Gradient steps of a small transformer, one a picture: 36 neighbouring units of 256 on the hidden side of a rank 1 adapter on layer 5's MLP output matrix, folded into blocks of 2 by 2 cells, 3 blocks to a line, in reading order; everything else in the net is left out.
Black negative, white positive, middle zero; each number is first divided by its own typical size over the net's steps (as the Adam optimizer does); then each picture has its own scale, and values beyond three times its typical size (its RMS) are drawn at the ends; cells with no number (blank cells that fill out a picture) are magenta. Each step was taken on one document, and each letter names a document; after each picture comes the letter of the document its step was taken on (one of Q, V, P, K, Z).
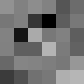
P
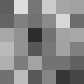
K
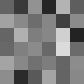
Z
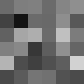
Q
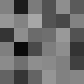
P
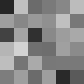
K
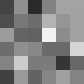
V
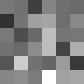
V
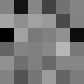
Z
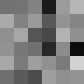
P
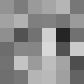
V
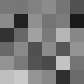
Q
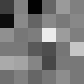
V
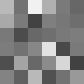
V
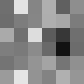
P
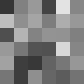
Q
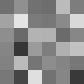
Q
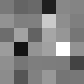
P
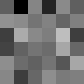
Z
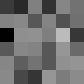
Z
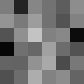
Z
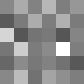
P
